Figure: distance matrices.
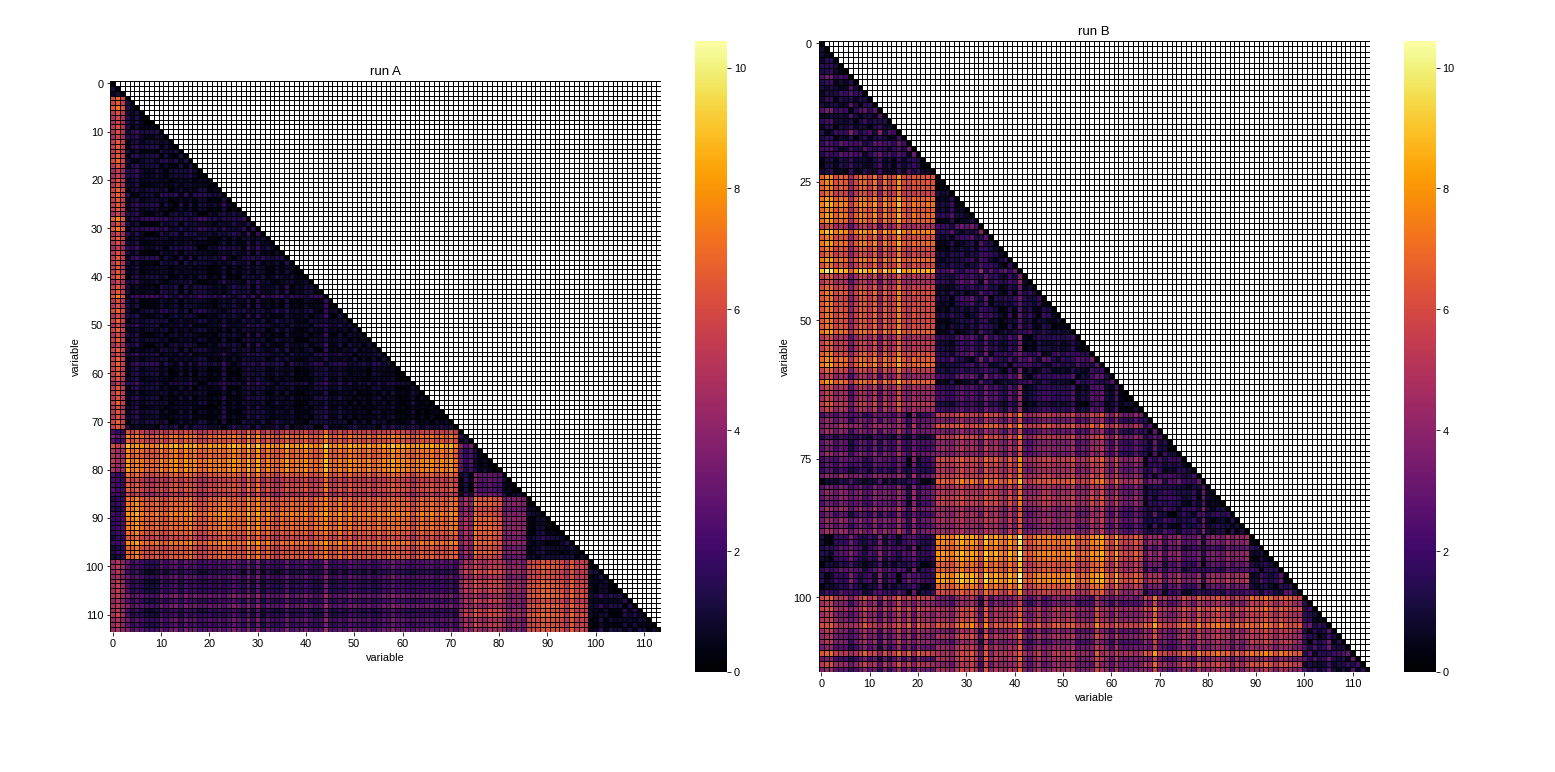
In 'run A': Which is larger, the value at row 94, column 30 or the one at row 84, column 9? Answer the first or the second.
the first
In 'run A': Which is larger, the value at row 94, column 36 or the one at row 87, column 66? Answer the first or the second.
the second
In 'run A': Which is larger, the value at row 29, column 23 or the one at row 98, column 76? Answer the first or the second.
the second
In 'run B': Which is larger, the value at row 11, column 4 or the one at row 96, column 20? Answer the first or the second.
the second
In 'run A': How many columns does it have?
114
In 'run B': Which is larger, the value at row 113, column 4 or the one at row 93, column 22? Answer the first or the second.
the first
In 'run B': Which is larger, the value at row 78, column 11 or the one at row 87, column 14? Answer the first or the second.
the first
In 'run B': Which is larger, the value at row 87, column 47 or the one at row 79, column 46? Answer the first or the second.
the second
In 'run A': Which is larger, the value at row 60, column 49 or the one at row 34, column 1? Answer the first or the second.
the second
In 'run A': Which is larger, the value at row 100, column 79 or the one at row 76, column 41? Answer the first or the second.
the second
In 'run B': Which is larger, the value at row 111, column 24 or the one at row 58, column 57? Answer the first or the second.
the first
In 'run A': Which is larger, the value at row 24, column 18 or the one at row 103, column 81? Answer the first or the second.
the second
